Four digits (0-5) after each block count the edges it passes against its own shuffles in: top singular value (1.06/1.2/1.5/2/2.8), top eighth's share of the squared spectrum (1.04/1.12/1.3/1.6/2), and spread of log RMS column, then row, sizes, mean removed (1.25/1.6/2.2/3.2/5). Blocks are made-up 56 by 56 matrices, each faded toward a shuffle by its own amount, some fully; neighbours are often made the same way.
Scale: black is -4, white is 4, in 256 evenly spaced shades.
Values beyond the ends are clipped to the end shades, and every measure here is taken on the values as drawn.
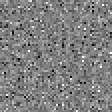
3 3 1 0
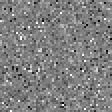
2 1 0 0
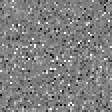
2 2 0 0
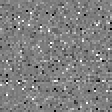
2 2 0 1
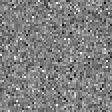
0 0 0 0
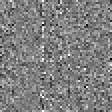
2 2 3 0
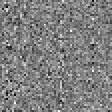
1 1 2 0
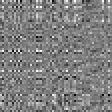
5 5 3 3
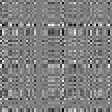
5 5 4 4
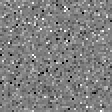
1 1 0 0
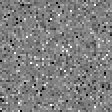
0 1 0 0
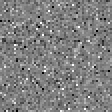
1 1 0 0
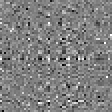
4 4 2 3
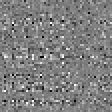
3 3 2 3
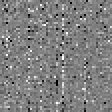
3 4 2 1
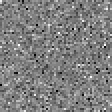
0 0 0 0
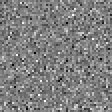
0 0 0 1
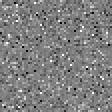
2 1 0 0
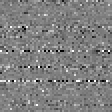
3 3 0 3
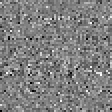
1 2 0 3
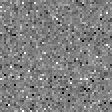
0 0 0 0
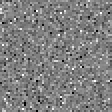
0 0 0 0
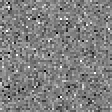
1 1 1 0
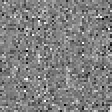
1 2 2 1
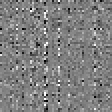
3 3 4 2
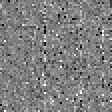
2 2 2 0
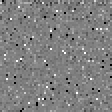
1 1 0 1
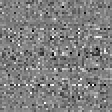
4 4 1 3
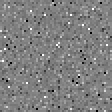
0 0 0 0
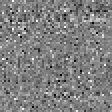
3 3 1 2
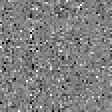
1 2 2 1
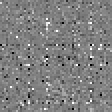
2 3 2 2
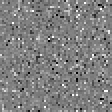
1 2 1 1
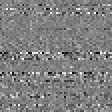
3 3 0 4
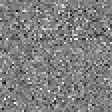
1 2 0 2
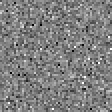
0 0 0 0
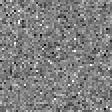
0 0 0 0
